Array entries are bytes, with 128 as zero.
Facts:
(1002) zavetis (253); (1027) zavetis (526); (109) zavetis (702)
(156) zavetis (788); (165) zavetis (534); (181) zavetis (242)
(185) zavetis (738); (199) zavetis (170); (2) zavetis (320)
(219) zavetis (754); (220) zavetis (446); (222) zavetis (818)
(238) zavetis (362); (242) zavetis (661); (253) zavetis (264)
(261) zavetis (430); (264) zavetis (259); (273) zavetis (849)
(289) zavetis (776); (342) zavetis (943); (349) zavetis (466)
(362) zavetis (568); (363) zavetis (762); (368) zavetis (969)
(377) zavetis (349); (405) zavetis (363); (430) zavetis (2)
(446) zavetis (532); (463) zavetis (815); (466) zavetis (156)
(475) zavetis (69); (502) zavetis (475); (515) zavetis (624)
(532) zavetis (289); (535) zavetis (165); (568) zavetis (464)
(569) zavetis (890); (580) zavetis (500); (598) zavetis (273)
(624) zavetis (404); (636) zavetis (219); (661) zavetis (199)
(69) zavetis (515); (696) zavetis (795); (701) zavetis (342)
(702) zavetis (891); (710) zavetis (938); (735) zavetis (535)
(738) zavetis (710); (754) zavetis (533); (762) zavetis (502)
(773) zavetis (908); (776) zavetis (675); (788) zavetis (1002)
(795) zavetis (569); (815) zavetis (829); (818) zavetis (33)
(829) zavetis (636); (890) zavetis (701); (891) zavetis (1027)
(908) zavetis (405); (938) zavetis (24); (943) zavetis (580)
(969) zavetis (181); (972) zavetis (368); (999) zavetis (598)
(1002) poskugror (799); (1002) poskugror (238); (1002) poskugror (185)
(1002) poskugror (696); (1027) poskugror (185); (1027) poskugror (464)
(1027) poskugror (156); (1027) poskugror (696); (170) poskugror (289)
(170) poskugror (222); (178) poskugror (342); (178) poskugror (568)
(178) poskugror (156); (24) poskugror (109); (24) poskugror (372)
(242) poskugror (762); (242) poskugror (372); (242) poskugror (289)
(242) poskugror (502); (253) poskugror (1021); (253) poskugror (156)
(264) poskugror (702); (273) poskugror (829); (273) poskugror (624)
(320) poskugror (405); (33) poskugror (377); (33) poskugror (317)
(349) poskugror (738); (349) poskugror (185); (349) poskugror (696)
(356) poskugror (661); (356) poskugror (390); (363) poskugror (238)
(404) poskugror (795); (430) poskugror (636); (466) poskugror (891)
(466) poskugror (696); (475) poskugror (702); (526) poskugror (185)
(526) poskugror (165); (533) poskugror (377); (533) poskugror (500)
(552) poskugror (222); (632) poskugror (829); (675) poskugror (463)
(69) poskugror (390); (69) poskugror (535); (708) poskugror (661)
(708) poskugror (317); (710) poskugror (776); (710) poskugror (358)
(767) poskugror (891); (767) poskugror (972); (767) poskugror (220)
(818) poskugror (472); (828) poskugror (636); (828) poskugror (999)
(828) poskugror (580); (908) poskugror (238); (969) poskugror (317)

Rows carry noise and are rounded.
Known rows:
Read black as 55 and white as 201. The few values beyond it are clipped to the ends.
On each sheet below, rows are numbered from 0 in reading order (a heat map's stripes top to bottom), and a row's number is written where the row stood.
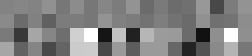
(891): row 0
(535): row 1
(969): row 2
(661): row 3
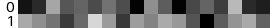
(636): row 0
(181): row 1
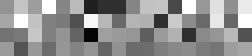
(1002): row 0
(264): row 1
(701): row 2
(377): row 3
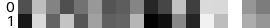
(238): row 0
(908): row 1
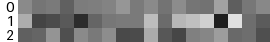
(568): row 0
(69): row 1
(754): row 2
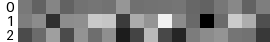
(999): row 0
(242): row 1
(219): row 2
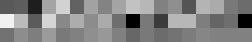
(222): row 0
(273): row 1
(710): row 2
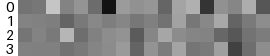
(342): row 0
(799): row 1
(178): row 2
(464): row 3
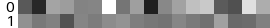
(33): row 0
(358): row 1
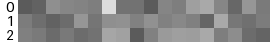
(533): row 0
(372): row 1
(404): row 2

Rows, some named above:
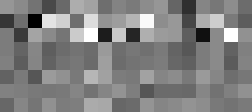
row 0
(199)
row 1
(170)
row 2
(969)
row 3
(999)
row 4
(999)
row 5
(24)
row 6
(773)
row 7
(320)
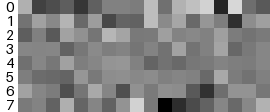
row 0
(69)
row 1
(185)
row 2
(24)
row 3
(799)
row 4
(710)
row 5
(372)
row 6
(368)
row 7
(405)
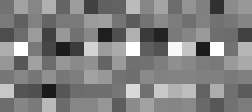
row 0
(185)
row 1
(390)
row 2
(219)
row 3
(475)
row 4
(377)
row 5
(818)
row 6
(515)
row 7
(178)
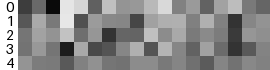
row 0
(552)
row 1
(526)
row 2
(696)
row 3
(776)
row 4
(972)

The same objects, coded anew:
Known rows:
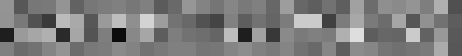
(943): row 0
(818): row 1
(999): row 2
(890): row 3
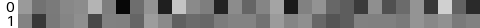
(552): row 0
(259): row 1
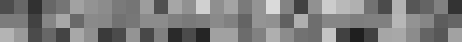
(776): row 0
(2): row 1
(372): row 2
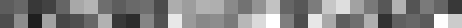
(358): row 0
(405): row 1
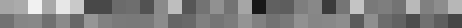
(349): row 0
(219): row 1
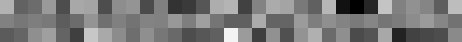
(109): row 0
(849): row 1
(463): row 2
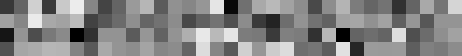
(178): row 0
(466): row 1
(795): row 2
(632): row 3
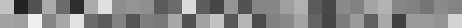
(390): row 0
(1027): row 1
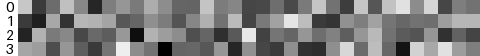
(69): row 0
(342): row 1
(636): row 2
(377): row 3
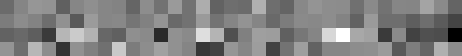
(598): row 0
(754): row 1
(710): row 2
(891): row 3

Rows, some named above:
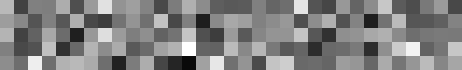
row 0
(356)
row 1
(289)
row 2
(390)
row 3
(702)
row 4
(253)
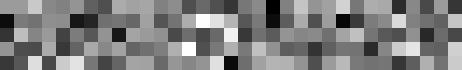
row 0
(767)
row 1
(404)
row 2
(636)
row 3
(702)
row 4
(178)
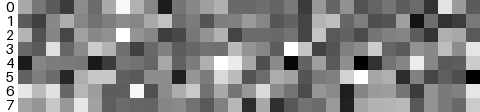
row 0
(969)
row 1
(675)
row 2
(708)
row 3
(156)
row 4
(404)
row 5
(710)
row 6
(526)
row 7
(1002)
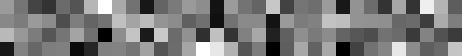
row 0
(317)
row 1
(220)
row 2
(170)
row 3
(404)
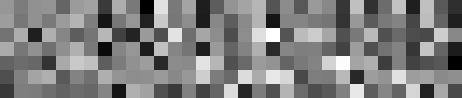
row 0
(222)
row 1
(552)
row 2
(320)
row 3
(552)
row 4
(710)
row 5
(624)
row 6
(580)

